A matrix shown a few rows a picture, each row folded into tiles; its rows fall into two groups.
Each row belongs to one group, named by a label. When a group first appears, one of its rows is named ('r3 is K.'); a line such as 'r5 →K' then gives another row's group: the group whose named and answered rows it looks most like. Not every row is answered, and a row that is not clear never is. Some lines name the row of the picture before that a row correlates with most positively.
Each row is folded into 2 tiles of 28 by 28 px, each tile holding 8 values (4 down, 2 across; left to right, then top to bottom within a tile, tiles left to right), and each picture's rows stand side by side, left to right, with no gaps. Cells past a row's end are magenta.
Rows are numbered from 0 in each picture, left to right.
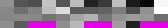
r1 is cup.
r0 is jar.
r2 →jar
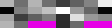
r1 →cup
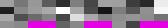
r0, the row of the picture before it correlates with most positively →0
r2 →jar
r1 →cup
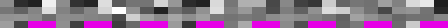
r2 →cup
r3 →jar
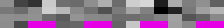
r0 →jar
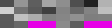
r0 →cup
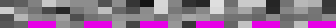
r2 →jar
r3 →jar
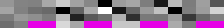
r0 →cup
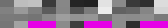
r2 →jar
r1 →jar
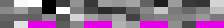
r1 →cup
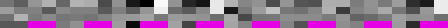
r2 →jar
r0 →cup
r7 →jar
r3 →jar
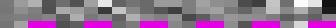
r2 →cup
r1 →cup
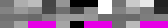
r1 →jar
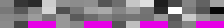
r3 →cup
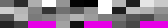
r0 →cup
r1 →jar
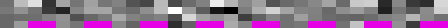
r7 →jar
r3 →cup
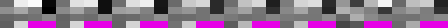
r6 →cup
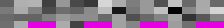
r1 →jar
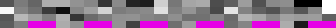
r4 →cup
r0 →cup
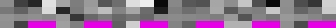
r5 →jar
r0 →jar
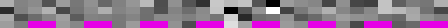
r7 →cup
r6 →jar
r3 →jar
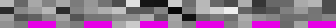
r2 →cup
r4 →cup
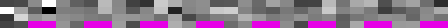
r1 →jar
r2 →jar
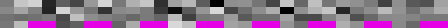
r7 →jar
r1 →cup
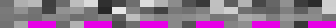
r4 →cup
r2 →cup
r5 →jar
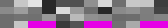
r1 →cup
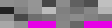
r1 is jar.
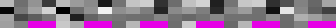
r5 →cup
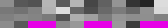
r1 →cup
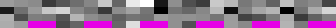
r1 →cup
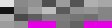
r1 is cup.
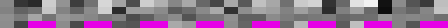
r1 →jar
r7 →jar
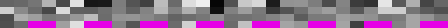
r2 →jar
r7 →cup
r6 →jar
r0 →cup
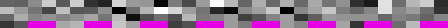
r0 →cup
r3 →cup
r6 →jar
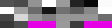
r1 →jar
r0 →cup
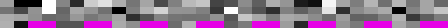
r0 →jar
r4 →cup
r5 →jar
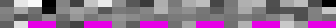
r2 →jar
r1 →cup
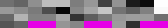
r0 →cup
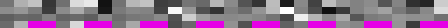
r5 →cup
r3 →cup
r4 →jar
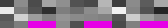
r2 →cup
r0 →cup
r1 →jar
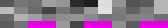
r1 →jar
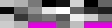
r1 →cup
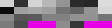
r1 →jar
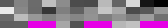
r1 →jar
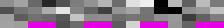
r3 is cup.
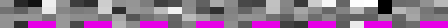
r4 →jar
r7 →cup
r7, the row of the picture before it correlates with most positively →1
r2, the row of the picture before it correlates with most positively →0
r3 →cup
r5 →cup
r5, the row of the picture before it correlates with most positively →1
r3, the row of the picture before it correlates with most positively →1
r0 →jar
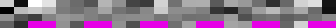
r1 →jar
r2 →jar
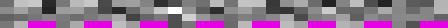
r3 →cup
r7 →jar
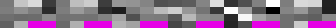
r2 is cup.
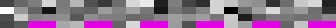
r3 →jar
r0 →cup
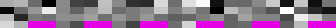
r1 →jar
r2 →jar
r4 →cup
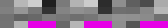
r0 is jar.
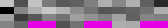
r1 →cup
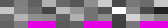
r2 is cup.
